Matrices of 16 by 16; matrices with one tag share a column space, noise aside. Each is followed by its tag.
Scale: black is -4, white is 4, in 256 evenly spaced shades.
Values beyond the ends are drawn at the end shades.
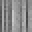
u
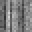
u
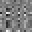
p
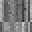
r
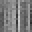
u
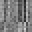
r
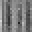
u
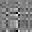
p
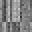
r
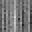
u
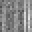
u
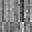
r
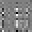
p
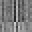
r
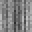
u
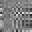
p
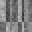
r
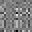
p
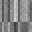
r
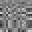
p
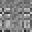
p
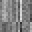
r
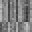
r
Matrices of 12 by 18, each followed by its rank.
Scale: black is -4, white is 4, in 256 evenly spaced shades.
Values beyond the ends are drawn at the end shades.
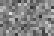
full rank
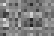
two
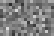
full rank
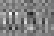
two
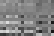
two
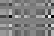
one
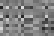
two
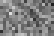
full rank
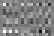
two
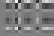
one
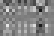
two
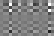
one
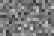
full rank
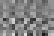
two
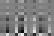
one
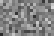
full rank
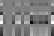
one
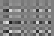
one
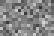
full rank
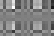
one
